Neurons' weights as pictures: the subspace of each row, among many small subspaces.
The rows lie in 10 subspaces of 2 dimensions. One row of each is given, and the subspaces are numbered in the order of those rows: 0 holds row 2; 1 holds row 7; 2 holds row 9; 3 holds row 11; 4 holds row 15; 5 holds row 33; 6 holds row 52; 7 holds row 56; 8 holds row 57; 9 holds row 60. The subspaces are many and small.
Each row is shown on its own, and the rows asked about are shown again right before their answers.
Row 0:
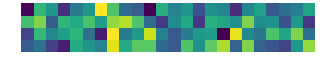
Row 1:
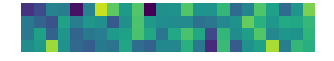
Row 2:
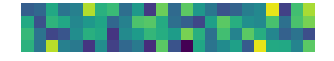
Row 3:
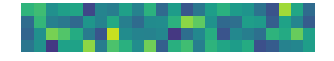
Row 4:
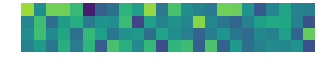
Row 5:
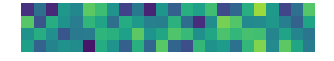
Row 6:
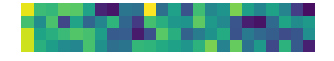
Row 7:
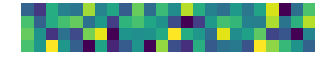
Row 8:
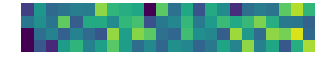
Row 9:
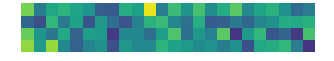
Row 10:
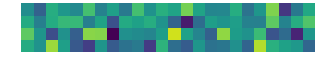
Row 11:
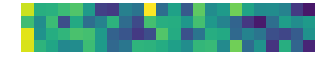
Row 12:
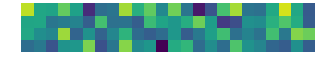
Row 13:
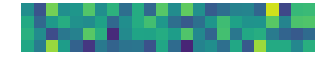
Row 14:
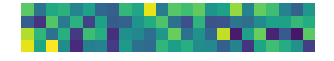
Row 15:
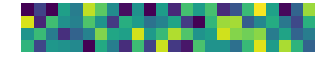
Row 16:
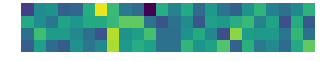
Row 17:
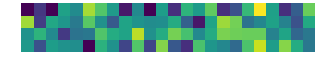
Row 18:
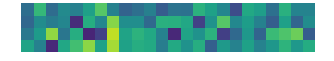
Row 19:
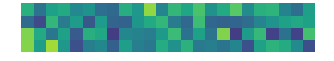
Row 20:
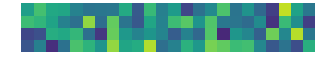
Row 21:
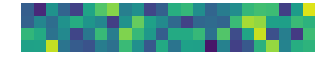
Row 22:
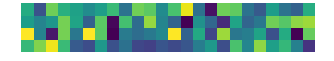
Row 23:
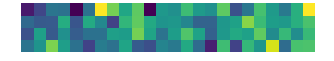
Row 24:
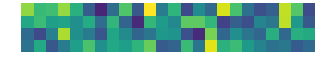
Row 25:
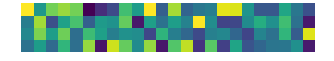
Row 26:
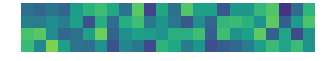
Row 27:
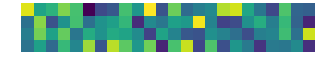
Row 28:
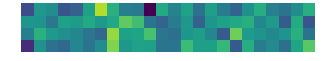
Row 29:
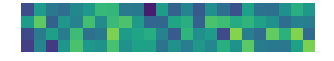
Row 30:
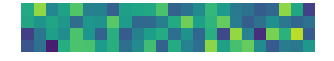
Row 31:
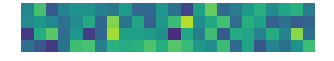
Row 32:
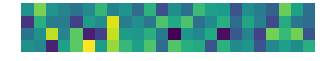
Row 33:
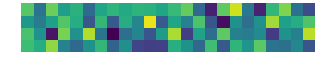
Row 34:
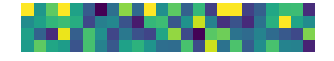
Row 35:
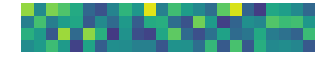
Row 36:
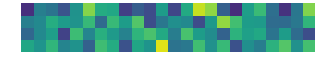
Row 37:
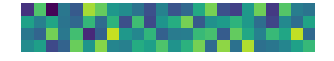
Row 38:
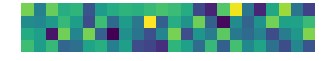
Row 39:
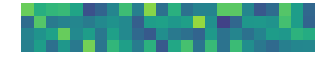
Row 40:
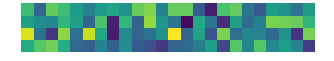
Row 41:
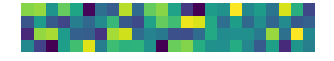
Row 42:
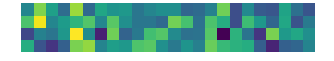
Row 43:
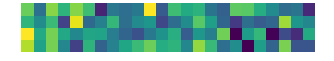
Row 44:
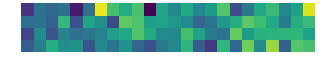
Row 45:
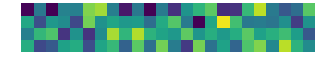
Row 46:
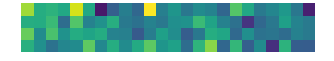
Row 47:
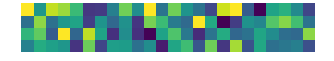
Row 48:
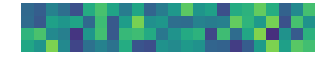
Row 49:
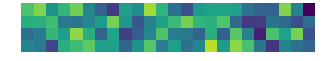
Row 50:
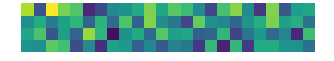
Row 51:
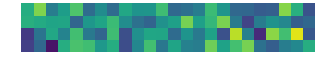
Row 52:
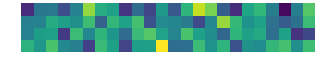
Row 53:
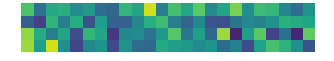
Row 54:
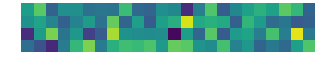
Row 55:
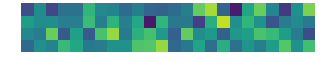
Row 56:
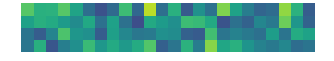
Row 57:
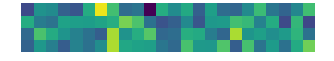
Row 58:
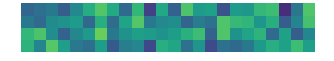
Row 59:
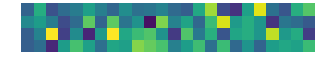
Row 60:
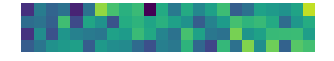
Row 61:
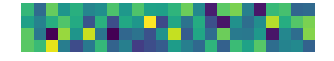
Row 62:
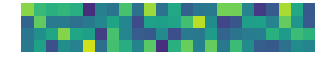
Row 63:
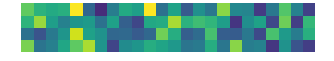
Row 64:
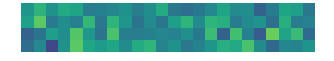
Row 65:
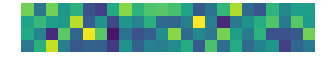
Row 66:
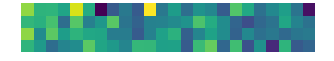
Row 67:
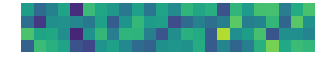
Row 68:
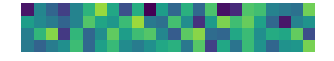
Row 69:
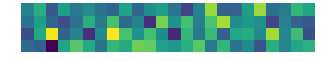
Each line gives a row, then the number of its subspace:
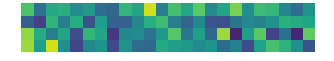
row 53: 2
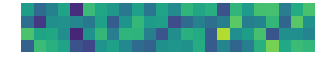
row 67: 8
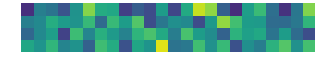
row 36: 6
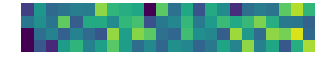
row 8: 3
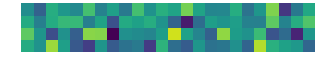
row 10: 1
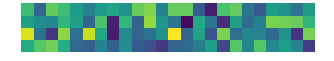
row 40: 6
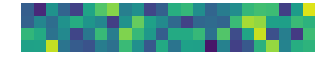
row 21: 3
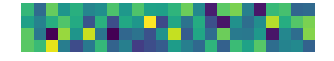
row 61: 5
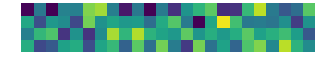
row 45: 4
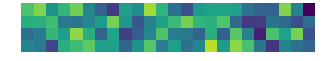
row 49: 3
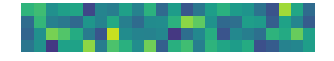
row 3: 1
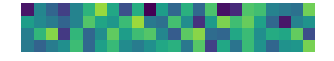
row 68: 7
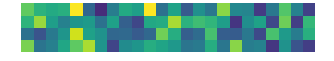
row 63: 8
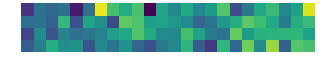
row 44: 9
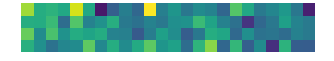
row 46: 9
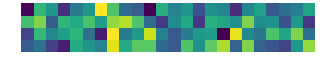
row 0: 8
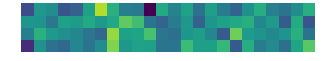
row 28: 8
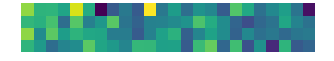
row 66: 9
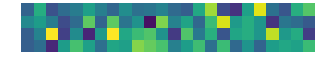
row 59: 5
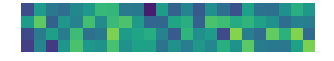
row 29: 2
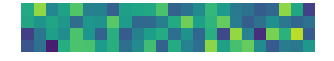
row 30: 3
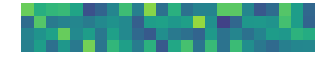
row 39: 1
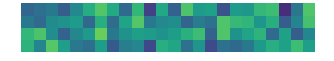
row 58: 7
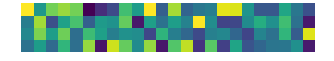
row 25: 0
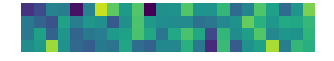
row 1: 9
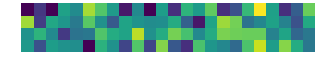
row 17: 4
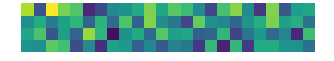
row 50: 0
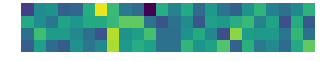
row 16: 8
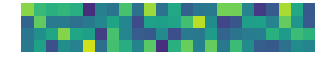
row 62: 1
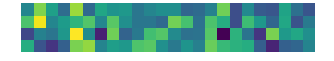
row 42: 8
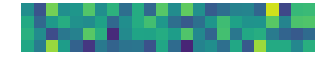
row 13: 0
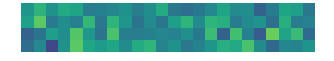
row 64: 2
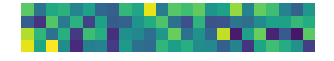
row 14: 2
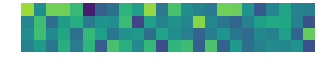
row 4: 0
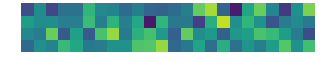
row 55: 5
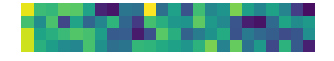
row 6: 3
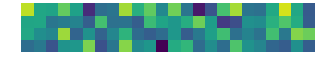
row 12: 6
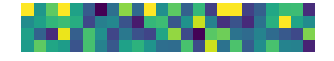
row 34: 7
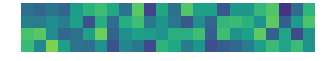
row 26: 7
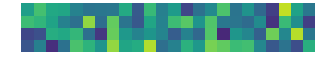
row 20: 7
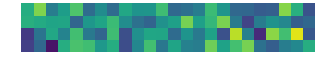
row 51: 3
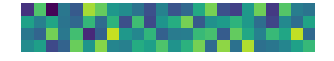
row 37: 0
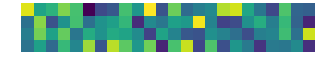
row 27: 0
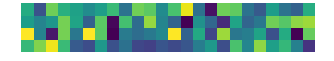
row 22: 6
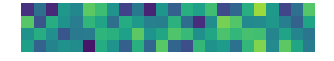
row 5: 4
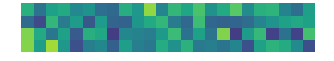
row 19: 2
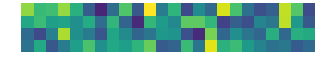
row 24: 7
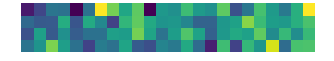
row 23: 9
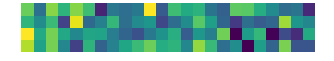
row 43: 9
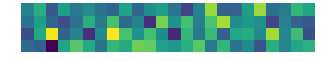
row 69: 5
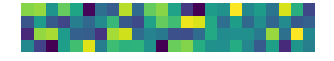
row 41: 5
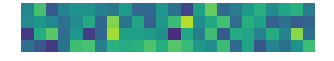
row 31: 6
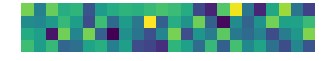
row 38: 5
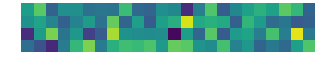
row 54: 6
